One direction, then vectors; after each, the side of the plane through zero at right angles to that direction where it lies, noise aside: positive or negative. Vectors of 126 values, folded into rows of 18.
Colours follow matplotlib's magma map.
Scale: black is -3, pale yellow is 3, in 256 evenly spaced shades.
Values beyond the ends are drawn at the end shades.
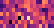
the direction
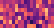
negative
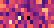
negative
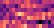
positive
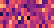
negative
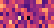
negative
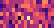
positive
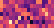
negative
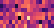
positive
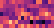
negative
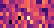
positive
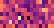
negative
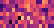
positive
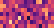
negative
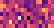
negative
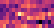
positive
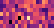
positive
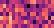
negative
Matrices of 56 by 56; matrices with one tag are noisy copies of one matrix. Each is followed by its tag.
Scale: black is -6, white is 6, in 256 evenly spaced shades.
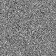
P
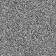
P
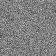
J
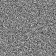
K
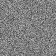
J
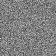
J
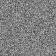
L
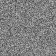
L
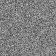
L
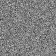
L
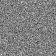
K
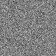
P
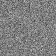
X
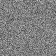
J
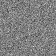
X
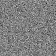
K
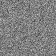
X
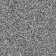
P
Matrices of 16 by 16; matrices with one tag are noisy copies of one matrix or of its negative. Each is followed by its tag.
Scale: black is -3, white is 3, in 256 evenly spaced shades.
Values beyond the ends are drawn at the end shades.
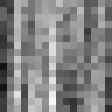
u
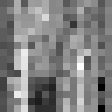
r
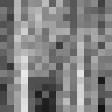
r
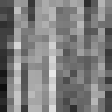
u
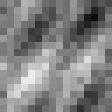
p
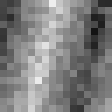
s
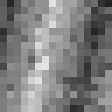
s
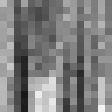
r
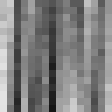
u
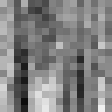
r
